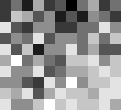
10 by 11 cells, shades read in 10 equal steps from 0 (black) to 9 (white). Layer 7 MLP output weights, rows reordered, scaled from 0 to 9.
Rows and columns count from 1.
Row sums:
34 39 48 55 53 66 67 64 74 77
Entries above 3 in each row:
5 5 7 9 7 10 10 9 10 11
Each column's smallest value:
2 3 1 1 2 1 0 1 4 2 2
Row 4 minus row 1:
1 1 3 2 1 2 5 0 1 2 3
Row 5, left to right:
8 3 7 1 5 5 8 4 6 3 3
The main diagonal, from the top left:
2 7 2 8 5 3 6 5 6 8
